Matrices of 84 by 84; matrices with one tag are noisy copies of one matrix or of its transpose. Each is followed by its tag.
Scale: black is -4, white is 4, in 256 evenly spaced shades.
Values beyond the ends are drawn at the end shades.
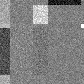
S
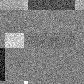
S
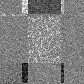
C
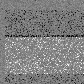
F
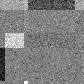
S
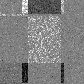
C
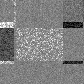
C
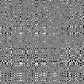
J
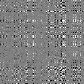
J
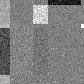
S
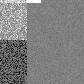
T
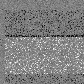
F
